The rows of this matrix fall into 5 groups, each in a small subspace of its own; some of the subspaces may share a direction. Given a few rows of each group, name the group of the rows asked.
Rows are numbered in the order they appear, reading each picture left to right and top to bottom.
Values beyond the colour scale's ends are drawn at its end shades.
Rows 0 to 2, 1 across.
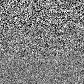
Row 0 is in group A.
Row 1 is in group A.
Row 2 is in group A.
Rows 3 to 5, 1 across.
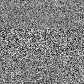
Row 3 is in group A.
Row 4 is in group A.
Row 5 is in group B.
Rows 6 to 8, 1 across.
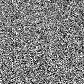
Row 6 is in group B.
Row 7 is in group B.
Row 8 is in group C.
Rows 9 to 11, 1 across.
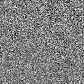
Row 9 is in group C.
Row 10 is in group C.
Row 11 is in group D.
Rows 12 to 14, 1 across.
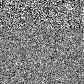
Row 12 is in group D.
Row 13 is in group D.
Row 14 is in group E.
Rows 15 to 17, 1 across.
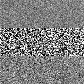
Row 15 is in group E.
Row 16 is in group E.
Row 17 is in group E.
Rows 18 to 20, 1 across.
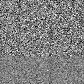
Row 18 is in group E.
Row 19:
B
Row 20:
B
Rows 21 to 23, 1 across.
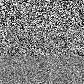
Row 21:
B
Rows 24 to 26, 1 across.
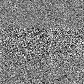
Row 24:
C
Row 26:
E
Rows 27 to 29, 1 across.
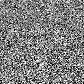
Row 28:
A
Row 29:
C
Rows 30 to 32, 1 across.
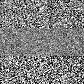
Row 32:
E
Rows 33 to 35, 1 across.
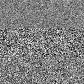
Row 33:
C
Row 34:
A
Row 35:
A
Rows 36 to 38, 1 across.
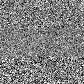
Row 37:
A
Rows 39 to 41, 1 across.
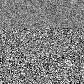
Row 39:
E
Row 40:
B
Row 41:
D
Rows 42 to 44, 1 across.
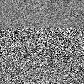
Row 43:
C
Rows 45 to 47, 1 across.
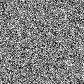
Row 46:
E
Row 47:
D
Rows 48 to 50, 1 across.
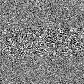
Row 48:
E
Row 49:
E
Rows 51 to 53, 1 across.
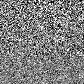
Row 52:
D
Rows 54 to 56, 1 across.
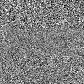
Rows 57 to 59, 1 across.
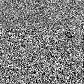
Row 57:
B
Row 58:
D
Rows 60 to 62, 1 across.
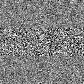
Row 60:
E
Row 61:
C
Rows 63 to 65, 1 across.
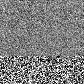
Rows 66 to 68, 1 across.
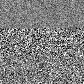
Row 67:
A
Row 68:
B
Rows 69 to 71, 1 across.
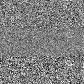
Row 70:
D
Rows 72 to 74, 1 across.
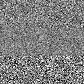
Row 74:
C
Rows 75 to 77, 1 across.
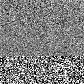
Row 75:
E
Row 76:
C
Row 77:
D
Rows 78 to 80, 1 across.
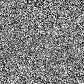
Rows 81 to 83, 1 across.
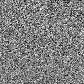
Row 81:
B
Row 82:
E
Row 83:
C
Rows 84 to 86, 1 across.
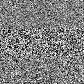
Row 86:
B
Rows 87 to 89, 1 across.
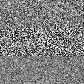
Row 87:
A
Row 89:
C
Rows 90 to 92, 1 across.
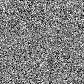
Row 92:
B
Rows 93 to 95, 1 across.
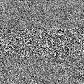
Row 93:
D
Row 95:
A
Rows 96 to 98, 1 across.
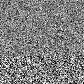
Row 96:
A
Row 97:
A
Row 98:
E
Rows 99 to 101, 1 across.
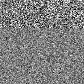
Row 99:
E
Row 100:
E
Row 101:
A
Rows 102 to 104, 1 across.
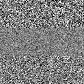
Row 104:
B
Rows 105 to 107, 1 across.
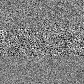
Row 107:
E
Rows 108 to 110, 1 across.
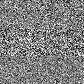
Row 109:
D
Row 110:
A
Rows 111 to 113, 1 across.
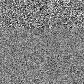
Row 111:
B
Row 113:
E
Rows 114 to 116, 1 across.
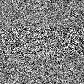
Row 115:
B
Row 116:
A
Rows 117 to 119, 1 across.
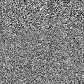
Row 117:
B
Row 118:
C
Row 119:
D
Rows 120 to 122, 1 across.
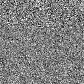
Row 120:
E
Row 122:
D
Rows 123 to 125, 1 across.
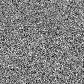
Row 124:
A
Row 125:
D
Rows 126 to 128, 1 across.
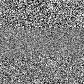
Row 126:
E
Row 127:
E
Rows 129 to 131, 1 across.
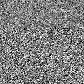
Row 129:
A
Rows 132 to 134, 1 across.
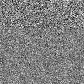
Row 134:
D
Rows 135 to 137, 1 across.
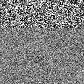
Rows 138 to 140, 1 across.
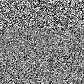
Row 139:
D
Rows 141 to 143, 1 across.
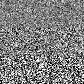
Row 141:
D
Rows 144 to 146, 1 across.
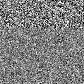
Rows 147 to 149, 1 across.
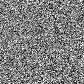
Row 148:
A
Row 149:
E
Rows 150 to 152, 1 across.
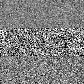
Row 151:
D
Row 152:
E
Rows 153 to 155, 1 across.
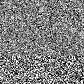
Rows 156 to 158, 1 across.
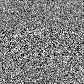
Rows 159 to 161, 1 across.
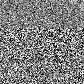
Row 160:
E
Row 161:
A
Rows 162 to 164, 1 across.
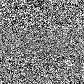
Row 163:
C
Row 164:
D
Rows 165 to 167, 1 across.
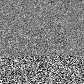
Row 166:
A
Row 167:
C
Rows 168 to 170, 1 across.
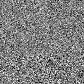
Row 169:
B
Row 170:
E
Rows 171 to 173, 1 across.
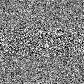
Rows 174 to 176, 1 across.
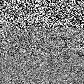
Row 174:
B
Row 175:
A
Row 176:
B
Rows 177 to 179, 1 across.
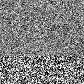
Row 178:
B
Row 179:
A
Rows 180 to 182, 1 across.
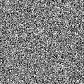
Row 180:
D
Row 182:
D
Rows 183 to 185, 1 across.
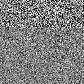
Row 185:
D
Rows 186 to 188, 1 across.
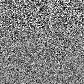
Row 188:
A
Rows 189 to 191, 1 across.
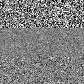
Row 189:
D
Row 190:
B
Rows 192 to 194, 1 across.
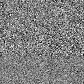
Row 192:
D
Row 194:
C
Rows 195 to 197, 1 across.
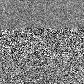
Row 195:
D
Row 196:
E
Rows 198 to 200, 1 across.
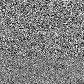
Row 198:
B
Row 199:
A
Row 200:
D
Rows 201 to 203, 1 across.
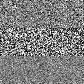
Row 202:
E
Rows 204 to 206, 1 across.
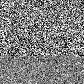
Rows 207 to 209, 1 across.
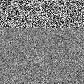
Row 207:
A
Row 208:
D
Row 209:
E
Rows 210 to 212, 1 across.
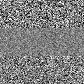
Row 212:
C
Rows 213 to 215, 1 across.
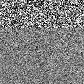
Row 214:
B
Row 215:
C
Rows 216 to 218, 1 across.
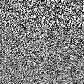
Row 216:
D
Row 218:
E
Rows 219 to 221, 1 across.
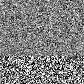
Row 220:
E
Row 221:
A
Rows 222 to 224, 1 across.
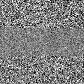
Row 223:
E
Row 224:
D
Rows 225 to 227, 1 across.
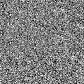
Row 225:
D
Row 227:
E
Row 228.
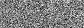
